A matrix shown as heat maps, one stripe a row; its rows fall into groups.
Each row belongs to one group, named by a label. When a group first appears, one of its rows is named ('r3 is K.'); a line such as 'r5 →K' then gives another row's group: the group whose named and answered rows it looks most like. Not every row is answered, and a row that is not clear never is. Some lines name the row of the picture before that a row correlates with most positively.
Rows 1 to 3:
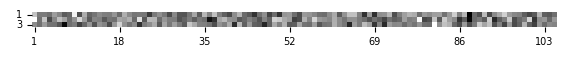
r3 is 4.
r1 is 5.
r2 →4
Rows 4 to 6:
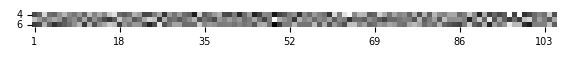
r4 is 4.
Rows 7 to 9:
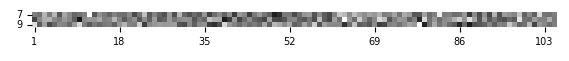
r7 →5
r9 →4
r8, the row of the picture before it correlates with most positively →4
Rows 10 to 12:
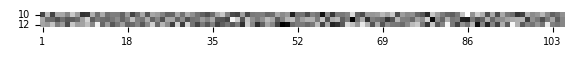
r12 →5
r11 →4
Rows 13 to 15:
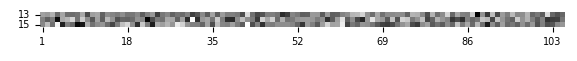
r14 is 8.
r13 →5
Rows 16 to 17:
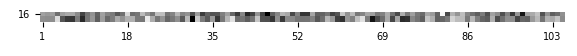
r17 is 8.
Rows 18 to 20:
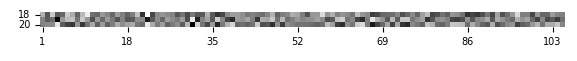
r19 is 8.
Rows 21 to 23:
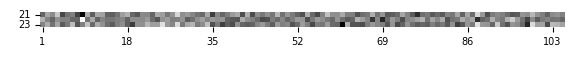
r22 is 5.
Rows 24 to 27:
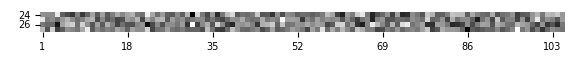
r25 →4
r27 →4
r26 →8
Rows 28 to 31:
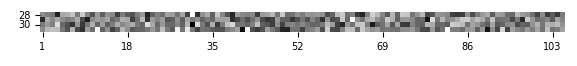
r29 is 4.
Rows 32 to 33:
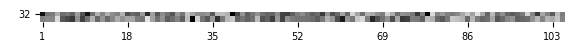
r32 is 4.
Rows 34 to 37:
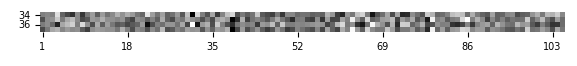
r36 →8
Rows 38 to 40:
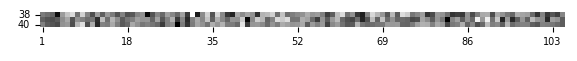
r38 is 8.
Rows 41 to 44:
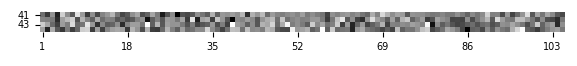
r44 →4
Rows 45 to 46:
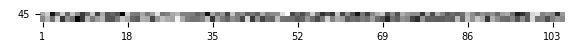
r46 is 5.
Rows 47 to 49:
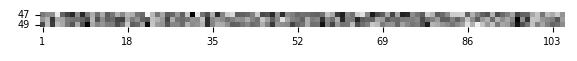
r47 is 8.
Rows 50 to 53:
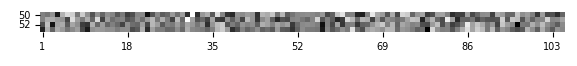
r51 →5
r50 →8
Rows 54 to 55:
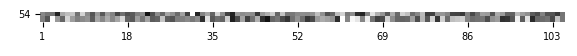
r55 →4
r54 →8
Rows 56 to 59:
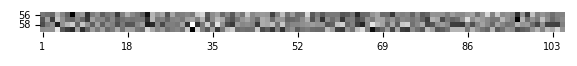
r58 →8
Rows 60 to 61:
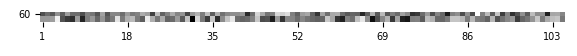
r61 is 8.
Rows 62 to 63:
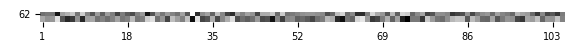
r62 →8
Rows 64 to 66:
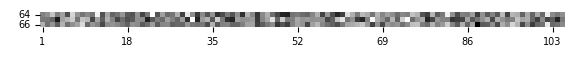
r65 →8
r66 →5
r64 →5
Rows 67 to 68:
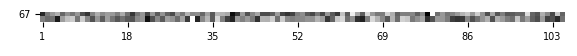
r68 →8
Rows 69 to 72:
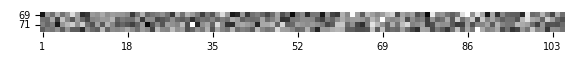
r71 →8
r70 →5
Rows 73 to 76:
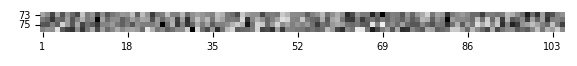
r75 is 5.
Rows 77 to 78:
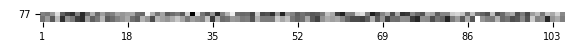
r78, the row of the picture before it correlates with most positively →74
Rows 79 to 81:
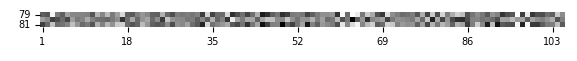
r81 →4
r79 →4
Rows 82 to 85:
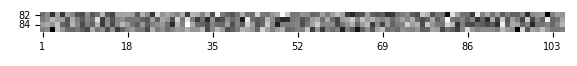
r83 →5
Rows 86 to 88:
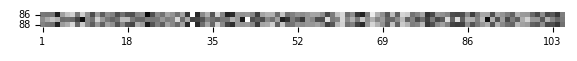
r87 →5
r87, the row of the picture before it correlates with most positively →83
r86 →8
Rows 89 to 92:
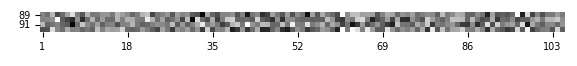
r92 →4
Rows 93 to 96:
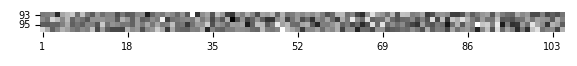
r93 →8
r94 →4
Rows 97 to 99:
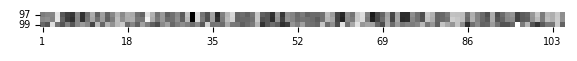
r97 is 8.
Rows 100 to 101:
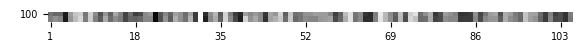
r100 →8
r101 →8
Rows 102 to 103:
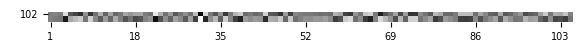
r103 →8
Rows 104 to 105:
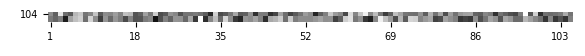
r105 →8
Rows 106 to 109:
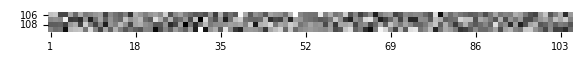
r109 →8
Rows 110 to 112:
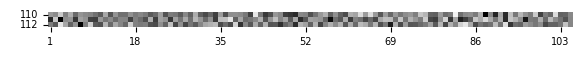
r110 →5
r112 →4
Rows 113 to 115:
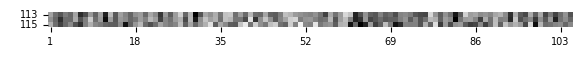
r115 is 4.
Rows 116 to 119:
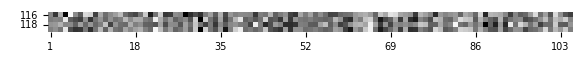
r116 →5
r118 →5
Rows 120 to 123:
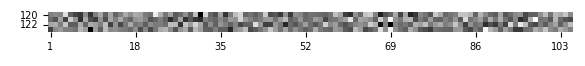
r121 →5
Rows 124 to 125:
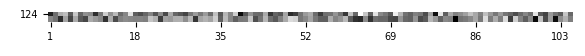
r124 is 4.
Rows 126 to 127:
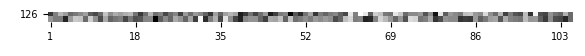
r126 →4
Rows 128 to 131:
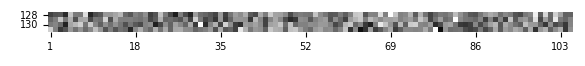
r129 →5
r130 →8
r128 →5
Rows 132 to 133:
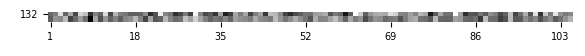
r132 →5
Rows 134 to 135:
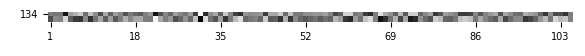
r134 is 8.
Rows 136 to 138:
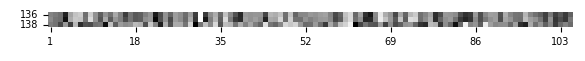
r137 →8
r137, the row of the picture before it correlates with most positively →134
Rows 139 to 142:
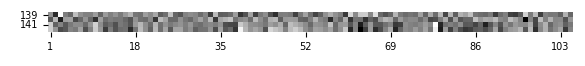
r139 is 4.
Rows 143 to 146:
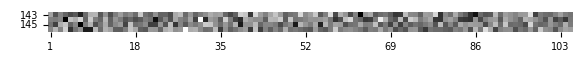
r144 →8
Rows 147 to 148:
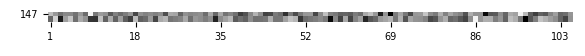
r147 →5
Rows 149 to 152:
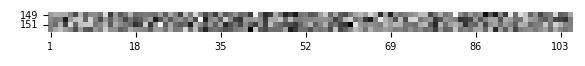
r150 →8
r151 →5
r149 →5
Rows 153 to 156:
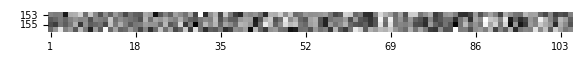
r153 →8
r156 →5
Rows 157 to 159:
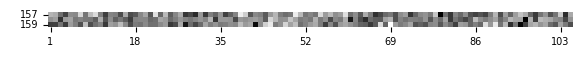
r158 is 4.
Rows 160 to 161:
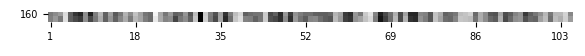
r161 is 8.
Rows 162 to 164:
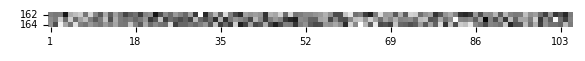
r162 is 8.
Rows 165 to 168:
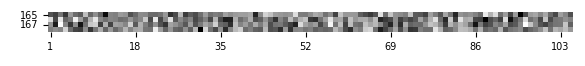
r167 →4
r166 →4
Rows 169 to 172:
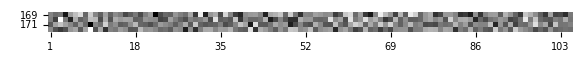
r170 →4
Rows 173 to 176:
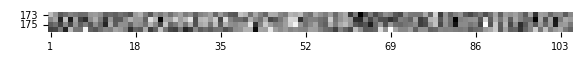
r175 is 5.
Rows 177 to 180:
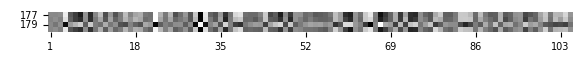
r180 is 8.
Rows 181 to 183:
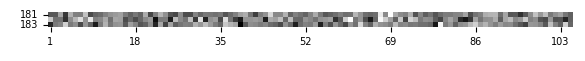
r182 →8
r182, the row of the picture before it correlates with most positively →179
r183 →4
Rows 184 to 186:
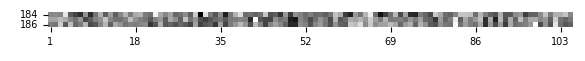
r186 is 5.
